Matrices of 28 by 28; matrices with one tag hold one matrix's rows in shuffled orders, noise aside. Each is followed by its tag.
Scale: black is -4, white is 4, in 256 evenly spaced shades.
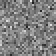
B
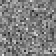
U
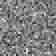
U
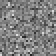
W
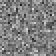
U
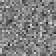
B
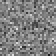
W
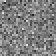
U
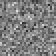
W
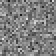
U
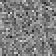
B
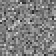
W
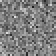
B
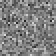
U
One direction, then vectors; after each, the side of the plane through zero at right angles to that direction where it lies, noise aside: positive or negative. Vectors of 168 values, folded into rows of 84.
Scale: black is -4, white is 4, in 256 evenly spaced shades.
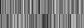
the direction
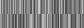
negative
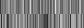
positive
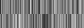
positive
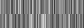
negative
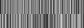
positive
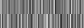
negative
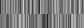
positive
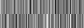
negative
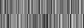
positive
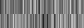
positive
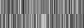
negative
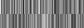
negative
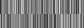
positive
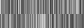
negative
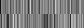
positive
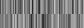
positive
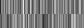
positive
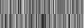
positive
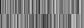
positive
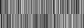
positive
